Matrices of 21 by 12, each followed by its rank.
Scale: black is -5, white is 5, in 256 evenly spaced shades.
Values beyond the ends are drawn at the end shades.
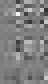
two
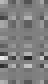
one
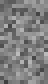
full rank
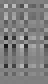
one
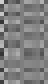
one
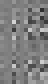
two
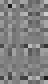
two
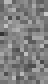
full rank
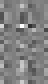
two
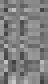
two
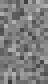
full rank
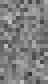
full rank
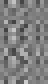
two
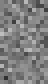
full rank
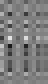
one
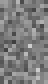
full rank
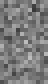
full rank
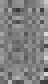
two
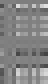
one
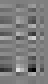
one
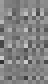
two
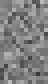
full rank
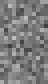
full rank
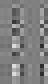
one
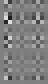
one
